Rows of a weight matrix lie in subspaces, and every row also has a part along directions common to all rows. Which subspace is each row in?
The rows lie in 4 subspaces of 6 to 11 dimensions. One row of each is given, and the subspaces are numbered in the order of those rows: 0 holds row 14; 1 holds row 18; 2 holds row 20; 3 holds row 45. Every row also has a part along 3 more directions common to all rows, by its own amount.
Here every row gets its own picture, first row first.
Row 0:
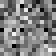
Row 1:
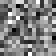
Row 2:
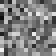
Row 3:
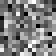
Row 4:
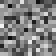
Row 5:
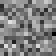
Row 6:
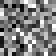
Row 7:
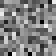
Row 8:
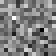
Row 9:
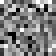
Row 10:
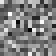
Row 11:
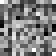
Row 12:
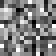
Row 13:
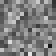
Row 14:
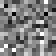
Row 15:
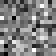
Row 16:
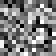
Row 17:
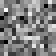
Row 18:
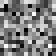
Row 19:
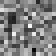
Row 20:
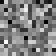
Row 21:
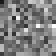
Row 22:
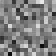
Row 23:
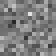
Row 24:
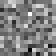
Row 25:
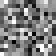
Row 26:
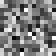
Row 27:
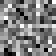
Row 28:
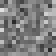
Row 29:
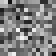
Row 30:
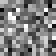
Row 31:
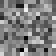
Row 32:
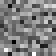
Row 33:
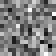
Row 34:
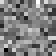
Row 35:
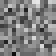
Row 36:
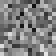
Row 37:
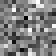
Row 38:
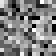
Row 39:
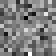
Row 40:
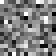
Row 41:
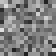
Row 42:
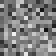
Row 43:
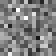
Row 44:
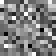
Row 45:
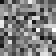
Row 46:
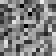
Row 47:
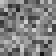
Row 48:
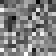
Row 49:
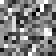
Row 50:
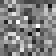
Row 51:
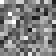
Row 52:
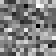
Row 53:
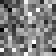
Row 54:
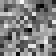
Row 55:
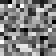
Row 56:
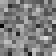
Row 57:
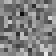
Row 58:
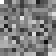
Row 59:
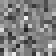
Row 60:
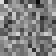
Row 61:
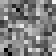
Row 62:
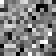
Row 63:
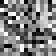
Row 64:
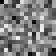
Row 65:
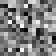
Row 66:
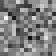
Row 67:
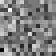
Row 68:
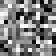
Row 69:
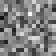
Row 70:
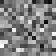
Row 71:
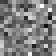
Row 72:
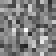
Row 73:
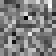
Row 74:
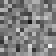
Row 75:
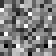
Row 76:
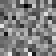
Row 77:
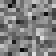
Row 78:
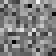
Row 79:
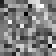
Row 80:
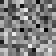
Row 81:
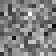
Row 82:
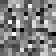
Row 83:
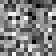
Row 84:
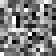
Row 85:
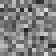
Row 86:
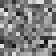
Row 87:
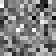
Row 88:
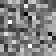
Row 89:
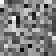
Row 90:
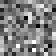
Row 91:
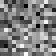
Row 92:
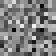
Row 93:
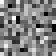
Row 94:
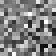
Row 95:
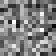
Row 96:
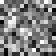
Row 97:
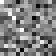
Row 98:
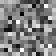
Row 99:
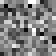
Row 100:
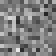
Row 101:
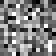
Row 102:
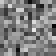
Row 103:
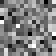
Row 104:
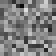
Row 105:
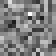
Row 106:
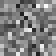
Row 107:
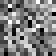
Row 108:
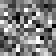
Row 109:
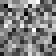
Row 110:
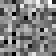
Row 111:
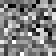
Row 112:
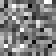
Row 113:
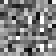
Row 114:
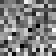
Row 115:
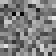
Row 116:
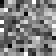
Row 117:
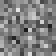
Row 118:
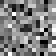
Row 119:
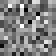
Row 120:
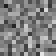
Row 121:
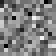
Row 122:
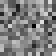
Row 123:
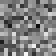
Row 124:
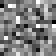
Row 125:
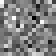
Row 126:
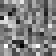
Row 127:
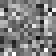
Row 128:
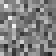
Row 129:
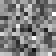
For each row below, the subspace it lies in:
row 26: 2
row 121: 0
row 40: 3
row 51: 1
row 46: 3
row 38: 3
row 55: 0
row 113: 1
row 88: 1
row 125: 2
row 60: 1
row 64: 1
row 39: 3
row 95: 2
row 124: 3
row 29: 0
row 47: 3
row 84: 1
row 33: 2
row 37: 3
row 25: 1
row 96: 2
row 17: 2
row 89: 1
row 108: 3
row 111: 2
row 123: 2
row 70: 2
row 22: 3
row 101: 2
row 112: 0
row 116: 2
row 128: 0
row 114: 3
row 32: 3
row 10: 1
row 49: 2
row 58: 1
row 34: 3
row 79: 1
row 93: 3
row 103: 2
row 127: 3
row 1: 1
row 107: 0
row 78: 1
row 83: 0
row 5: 2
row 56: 3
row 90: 0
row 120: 0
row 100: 3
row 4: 3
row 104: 2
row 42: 2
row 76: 3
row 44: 1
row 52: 2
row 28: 2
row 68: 3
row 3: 1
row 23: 0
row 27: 3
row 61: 3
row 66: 2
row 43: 3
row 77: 3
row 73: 0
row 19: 0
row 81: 0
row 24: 0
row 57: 1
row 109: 1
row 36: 1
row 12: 3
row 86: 3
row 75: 3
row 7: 3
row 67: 0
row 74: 0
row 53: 0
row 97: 2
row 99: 1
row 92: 2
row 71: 3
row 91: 2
